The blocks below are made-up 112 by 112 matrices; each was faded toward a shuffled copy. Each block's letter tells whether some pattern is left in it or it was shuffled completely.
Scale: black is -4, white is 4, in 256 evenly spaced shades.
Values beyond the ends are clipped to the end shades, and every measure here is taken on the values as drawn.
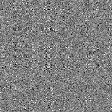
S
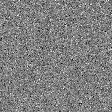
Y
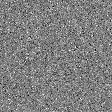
Y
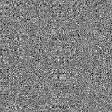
S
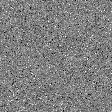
Y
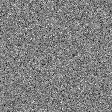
Y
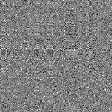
S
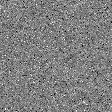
Y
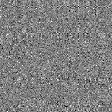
S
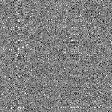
S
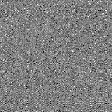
S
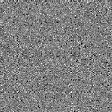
S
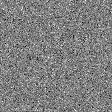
Y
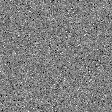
Y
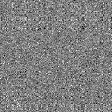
S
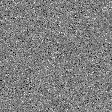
Y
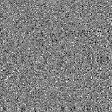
S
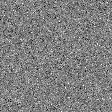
Y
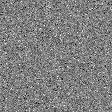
Y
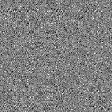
S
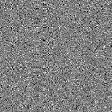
S
